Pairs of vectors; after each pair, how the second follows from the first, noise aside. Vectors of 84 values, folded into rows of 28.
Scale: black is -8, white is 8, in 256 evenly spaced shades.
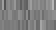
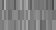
negated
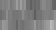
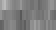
reversed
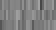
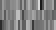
scaled up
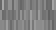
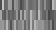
scaled up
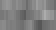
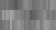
reversed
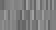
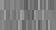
sign-scrambled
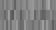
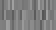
reversed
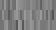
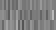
sign-scrambled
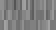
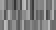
scaled up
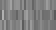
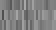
negated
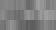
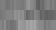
negated
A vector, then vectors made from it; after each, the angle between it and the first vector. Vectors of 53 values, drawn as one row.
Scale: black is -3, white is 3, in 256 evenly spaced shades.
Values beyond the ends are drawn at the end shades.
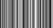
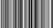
nearly opposite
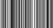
orthogonal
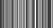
partly aligned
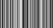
partly aligned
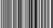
nearly opposite
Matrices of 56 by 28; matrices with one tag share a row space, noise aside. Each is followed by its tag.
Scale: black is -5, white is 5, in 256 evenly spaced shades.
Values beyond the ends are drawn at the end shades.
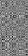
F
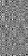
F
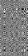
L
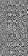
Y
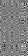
L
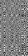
L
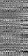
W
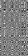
L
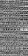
W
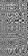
Y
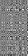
Y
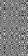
L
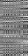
W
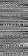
W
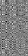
F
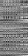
W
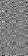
F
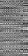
W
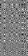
L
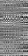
W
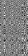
L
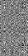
L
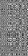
Y
